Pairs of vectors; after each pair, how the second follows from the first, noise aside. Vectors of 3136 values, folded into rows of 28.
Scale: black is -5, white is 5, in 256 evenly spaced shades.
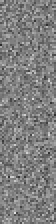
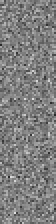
copied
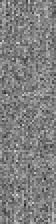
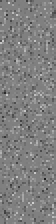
partly zeroed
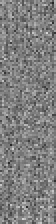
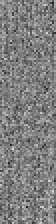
copied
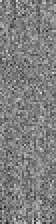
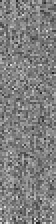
negated
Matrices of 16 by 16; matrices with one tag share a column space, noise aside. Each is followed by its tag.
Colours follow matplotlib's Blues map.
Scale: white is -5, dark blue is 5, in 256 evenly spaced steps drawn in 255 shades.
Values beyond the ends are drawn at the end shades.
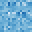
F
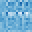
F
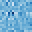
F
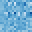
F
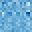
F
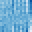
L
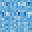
F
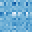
F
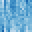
L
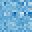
F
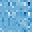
F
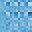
F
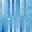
L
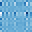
F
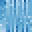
L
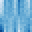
L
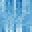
L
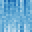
L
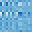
F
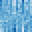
L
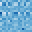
F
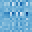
F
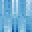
L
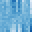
L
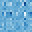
F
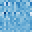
F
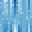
L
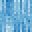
L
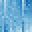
L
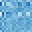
F
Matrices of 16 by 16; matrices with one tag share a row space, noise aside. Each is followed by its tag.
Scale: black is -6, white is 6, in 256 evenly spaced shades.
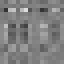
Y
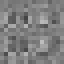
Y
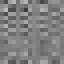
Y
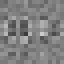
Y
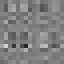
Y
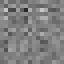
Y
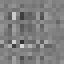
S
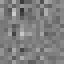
S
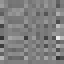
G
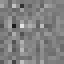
S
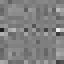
G
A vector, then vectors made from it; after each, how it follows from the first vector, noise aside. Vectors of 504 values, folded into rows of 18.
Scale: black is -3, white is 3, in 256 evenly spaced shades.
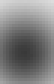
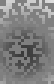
partly zeroed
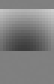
partly zeroed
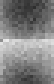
wrapped around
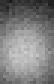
negated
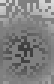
partly zeroed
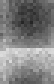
wrapped around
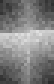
wrapped around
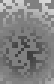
partly zeroed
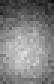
negated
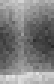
wrapped around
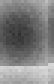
wrapped around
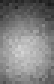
negated
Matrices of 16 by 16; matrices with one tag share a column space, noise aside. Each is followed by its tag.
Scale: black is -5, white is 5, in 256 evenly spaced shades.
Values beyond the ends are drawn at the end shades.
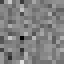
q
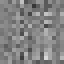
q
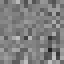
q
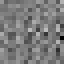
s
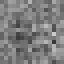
s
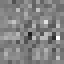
s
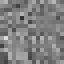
q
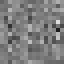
s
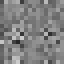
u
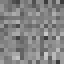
q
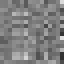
q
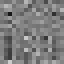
q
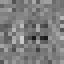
s
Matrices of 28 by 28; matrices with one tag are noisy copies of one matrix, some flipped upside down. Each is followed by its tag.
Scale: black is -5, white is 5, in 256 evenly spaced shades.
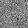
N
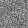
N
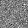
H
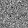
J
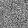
N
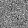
N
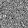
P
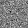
J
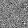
H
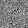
N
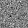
J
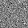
H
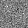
N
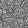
P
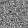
J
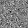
J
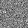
P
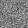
N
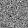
J
